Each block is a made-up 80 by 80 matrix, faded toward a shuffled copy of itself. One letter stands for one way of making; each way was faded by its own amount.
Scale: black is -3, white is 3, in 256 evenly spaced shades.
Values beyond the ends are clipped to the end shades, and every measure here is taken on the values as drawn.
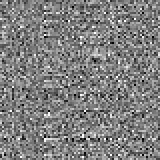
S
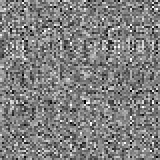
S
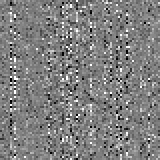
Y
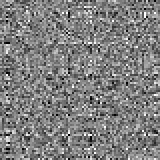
S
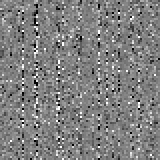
Y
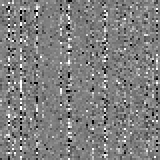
Y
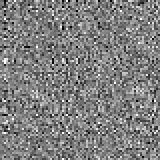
S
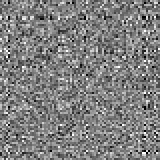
S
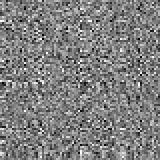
S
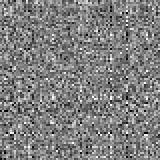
S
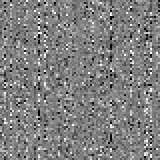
Y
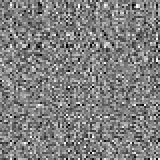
S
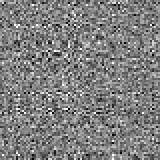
S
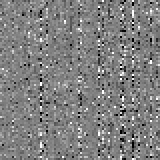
Y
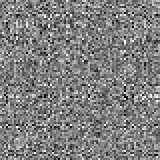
S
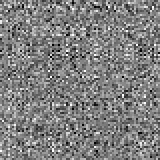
S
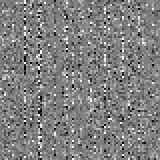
Y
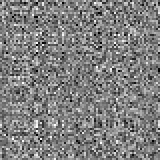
S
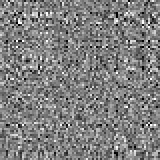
S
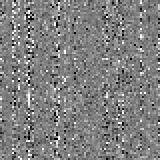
Y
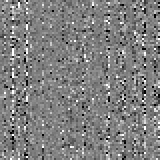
Y
